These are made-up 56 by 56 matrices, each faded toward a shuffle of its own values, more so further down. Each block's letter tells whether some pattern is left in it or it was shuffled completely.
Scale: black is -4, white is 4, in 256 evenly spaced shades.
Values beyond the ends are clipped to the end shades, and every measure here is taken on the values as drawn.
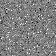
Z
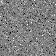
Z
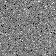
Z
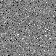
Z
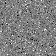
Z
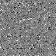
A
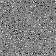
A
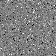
Z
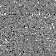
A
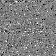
A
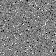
Z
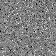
Z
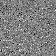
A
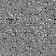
A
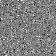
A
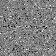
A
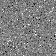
Z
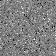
Z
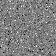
Z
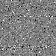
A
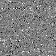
A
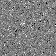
Z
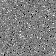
Z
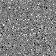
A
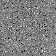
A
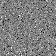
Z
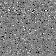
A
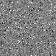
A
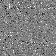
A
